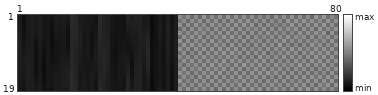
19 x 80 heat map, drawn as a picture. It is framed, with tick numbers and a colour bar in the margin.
It is made of 1 by 2 panels. Panel 1,1: very low, streaked downward, faint in contrast. Panel 1,2: middling, checkered.
